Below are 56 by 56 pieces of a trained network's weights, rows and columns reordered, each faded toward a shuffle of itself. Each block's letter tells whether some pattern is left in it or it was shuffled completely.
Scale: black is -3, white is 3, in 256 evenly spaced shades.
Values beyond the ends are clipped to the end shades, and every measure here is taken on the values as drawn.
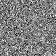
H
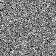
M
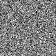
H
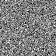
H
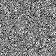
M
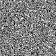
M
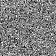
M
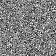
H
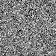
H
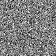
H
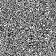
M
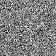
M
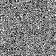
M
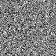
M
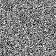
M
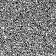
H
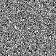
M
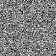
M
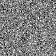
H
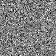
M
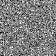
M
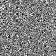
M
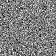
M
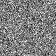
H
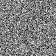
H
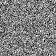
H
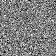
H
